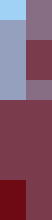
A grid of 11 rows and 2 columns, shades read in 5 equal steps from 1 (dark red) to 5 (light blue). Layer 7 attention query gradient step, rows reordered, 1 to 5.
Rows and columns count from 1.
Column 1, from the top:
5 4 4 4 4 2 2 2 2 1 1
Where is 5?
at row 1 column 1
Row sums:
8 7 6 6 7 4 4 4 4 3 3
